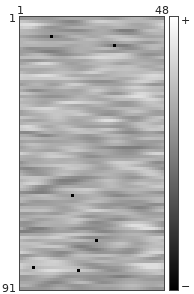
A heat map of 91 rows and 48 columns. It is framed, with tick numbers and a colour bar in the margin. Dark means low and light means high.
The bottom middle is the ninth with the lowest average. On average the colour sits 70% of the way up the scale. Neither half mirrors the other. Six lone cells stand out, each far lower than its neighbours.
